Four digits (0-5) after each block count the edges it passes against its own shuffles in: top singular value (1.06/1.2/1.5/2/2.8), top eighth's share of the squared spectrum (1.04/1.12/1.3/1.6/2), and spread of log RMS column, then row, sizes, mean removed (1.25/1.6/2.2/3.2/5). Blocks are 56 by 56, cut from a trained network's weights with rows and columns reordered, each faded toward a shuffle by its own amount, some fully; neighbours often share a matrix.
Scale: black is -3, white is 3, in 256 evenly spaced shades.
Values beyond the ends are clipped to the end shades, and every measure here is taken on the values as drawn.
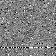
3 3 0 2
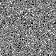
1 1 0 0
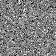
0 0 0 0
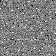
1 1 0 0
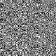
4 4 2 2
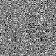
3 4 2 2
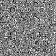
3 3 1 1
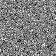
0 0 0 0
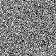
2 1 1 0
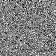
0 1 0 0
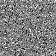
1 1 0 0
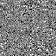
2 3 1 1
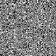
3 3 2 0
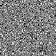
2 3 1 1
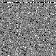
3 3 0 2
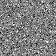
0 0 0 0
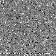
2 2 0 1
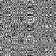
4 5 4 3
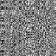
4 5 3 2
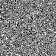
0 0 0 0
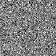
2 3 0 1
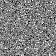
1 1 0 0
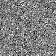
2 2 0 0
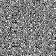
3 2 1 1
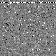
3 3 0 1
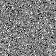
1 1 0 0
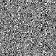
2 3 2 0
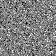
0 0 0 0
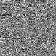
3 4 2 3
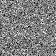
0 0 0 0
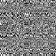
4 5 2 3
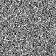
2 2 0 0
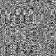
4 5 3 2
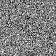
2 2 0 0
